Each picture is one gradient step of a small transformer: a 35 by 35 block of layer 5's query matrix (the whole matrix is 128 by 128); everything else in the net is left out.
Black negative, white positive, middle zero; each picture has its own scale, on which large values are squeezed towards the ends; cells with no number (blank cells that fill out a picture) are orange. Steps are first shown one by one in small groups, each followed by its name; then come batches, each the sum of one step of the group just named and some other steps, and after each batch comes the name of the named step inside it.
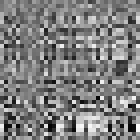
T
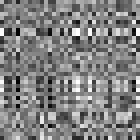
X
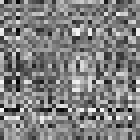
X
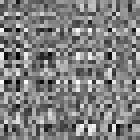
X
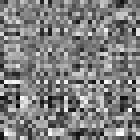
X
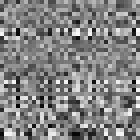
X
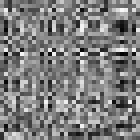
X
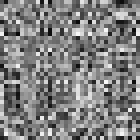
X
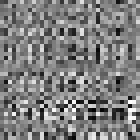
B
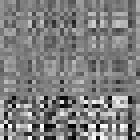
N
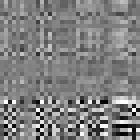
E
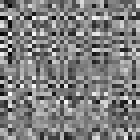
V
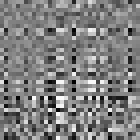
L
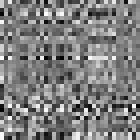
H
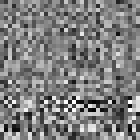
B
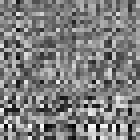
N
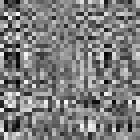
V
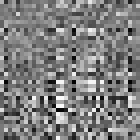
L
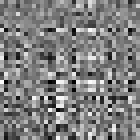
L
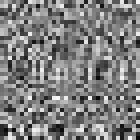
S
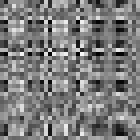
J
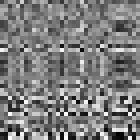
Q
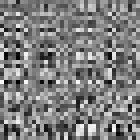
Q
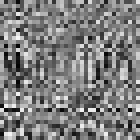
S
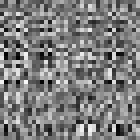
J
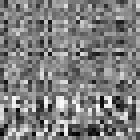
J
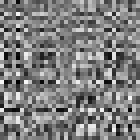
Q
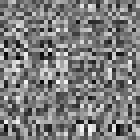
J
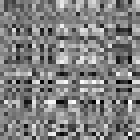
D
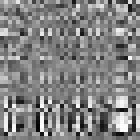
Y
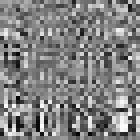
Y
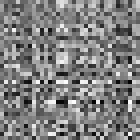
D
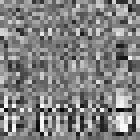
Y
